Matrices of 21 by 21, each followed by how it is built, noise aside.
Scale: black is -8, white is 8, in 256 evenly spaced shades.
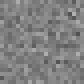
noise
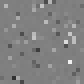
sparse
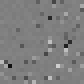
sparse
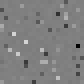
sparse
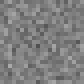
noise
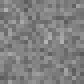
noise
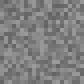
noise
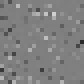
sparse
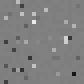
sparse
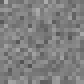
noise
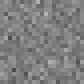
noise
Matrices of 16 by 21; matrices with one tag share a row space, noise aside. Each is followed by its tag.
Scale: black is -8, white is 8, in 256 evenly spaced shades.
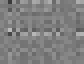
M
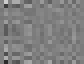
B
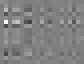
B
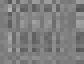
M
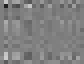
B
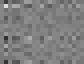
B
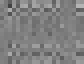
M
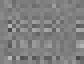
M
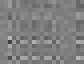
M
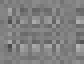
M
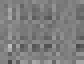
M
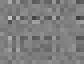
M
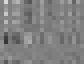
B
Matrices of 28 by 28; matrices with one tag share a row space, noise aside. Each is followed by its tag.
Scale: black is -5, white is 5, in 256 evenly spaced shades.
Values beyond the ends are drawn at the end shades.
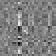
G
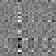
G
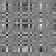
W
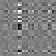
G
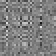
W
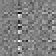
G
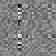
G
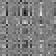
W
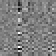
G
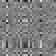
W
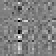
G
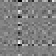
G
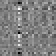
G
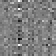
G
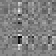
G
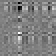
G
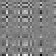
W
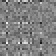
W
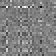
W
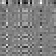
W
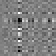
G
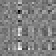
G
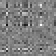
W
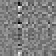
G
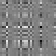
W
